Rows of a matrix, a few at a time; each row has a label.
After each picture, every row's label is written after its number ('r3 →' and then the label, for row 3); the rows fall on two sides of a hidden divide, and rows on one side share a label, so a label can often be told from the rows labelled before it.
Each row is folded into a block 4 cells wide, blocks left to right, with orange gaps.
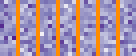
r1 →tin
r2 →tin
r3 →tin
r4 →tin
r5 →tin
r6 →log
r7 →tin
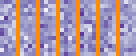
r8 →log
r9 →tin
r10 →tin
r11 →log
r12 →tin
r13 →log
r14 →tin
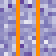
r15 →tin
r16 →tin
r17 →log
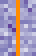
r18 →tin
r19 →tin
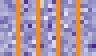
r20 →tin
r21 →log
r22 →tin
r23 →tin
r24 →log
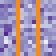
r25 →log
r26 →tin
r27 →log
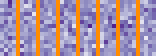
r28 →log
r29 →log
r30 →tin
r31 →log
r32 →tin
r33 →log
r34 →tin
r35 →log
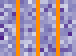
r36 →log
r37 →tin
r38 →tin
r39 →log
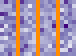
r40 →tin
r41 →tin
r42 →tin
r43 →log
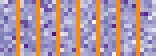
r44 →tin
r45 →log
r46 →log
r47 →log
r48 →log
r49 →log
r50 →tin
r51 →log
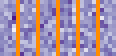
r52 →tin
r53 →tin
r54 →log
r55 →log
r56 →log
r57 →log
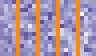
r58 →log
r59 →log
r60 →log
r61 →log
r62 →tin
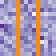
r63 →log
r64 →tin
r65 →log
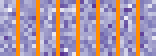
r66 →tin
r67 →tin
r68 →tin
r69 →log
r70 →tin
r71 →tin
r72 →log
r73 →tin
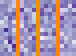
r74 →log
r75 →log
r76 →tin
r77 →tin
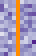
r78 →log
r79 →log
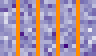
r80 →tin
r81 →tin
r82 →tin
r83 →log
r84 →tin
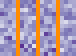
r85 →log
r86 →tin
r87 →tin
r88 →log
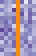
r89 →log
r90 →tin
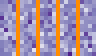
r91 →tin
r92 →log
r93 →log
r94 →log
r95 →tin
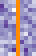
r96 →log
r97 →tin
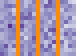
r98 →log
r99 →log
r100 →tin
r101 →tin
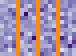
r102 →log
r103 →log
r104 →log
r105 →log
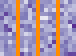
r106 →log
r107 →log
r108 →log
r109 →tin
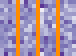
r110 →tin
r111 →log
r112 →tin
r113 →log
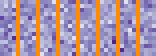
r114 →log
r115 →log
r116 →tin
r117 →log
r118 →log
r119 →log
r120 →tin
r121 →log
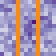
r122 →log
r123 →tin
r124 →log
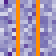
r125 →tin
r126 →log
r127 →tin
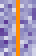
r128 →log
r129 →log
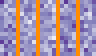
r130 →tin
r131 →tin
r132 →log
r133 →tin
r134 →tin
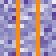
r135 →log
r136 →log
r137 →tin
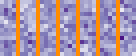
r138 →log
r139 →log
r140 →tin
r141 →tin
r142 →log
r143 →tin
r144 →tin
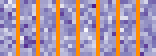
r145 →log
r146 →log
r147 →log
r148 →log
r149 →tin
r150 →log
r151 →tin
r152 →log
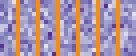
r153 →tin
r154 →tin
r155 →tin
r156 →log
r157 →log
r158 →tin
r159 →tin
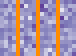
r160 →tin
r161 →log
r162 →log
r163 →tin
